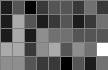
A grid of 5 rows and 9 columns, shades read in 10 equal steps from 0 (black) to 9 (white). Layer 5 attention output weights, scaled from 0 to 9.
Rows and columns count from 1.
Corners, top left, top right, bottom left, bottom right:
1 2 5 4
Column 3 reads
0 3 1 2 3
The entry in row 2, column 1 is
1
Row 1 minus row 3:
0 -3 -1 -3 -1 -1 -1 1 -1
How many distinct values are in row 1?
5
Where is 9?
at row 4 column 9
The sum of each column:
14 26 9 15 17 13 14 14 22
